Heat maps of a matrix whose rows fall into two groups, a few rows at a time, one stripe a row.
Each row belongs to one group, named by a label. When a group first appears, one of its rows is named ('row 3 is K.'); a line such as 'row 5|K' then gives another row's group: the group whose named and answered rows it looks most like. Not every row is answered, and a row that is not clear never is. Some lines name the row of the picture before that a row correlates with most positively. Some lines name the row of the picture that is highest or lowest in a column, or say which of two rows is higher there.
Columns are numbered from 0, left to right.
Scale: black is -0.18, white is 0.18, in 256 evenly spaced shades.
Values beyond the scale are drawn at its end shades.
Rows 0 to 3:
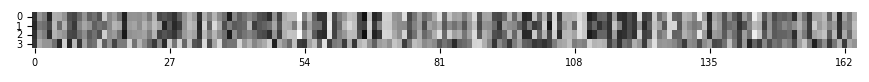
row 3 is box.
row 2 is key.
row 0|key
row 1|key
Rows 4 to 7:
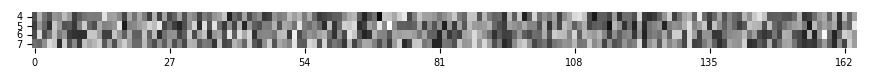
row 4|key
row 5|key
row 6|box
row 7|box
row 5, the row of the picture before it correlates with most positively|1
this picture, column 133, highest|4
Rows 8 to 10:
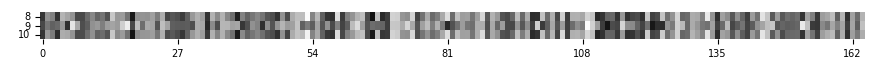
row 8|key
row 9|key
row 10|key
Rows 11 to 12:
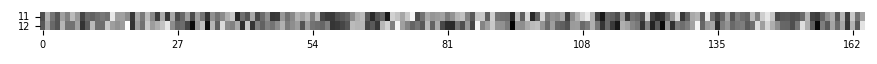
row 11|key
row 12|key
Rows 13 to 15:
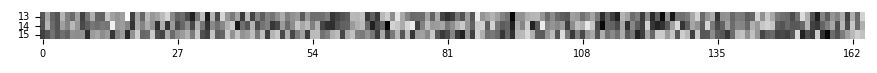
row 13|key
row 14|key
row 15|box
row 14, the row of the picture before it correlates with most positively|11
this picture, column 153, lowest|15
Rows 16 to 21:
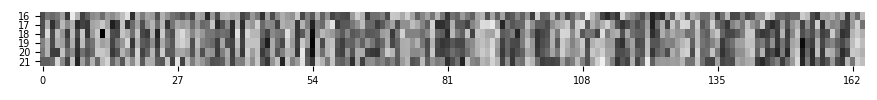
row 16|key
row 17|box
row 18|box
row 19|box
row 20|box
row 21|box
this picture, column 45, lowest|19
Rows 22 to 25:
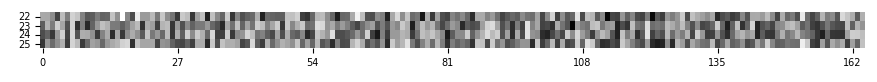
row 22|key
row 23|box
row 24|box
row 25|key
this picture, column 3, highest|23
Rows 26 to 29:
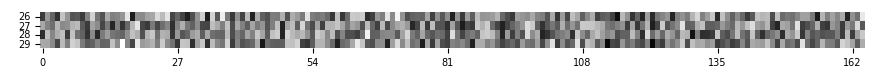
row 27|box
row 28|box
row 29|key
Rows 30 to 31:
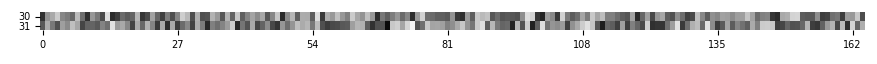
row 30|box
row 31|key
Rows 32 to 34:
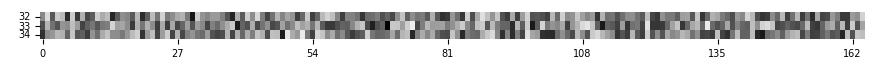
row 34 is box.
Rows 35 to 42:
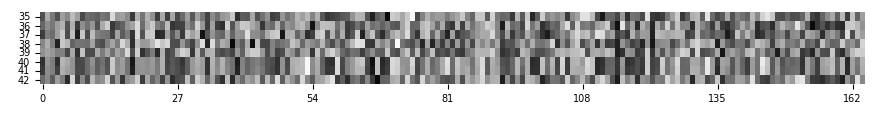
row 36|box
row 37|box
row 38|key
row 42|box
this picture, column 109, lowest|39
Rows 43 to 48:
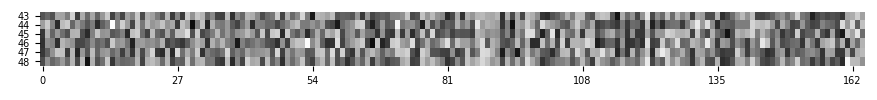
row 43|box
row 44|key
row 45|box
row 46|key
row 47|box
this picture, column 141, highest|45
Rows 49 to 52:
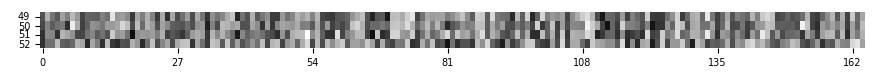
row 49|key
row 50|key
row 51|key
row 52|box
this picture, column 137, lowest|51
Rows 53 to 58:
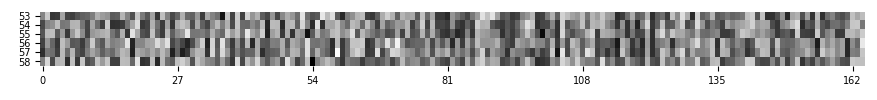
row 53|box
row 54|box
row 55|box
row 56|key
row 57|key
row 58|box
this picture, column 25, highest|56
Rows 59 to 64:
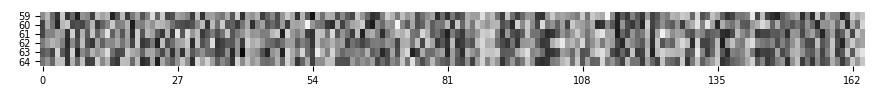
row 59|box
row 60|key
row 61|box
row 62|box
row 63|box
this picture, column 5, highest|60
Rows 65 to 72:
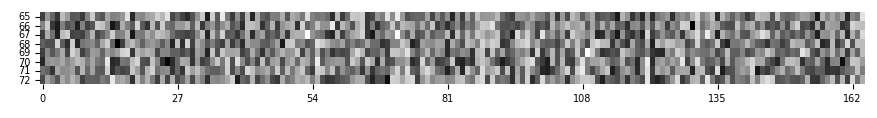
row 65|key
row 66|box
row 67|key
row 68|box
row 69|key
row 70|box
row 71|box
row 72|key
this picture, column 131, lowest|69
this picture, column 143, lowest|71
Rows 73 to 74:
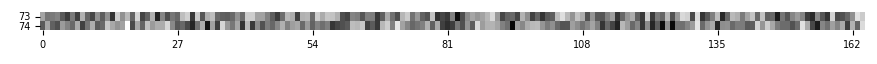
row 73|box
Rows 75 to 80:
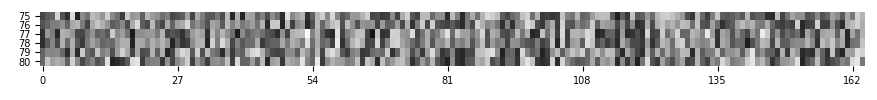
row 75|box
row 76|box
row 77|key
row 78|key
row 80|box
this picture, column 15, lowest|80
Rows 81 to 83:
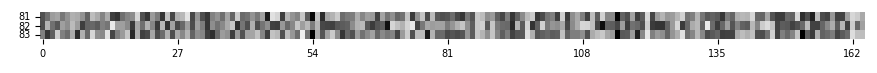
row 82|key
